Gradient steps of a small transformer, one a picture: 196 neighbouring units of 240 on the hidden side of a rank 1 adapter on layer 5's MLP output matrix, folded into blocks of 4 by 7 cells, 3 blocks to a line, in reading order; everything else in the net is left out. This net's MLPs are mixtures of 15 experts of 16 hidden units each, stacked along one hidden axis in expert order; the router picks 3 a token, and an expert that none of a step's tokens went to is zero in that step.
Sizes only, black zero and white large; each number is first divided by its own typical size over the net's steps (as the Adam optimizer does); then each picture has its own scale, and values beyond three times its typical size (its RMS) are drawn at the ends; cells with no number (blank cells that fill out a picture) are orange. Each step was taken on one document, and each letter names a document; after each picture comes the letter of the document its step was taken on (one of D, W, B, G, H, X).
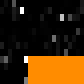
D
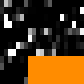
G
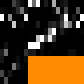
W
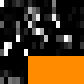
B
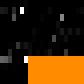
D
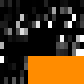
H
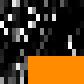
B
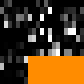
G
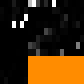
W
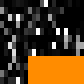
B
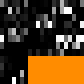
H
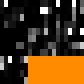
G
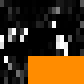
H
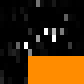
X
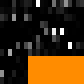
X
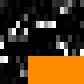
H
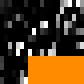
G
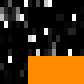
G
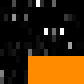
X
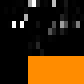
W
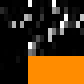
W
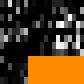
H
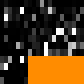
G
